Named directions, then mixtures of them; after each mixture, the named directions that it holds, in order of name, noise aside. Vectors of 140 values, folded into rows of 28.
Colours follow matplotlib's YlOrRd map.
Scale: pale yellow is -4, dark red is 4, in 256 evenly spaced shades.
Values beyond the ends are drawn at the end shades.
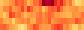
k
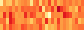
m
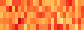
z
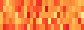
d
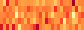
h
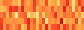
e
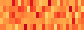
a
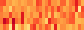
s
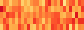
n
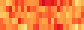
k, z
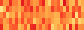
n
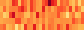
a, k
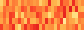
a, h, m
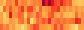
k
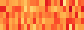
n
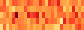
e, h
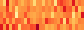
h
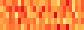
a, e, z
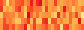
d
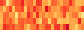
d, z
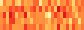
a, e, m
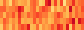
a, n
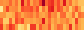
k, n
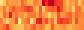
k, m, z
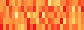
e, h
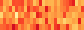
d, h, z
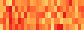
m, z
